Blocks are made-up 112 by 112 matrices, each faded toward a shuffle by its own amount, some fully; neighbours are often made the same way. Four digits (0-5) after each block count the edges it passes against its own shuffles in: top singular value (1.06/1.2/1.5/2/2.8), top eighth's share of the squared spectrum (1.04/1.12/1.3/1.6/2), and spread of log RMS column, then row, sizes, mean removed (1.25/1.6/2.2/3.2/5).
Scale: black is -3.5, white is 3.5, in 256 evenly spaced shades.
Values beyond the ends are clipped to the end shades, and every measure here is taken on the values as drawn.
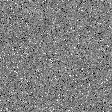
0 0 0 0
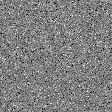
0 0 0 0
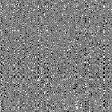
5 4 3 2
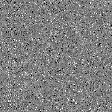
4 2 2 0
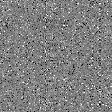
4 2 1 0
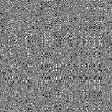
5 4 3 2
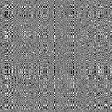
5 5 4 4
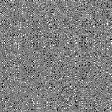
4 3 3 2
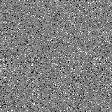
3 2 1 1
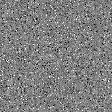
3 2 1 0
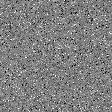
2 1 0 0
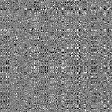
5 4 3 3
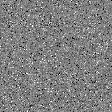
3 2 0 1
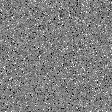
1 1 0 0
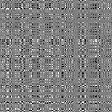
5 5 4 4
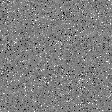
3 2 1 0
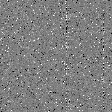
3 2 1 0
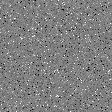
0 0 0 0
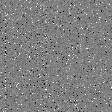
3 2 1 0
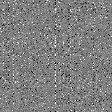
4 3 2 1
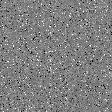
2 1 0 0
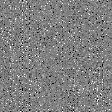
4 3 2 1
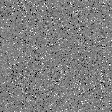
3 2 1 0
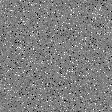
0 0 0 0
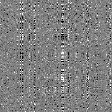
5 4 4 2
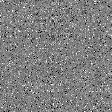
3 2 1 0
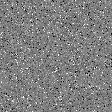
2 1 0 0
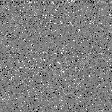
3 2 0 2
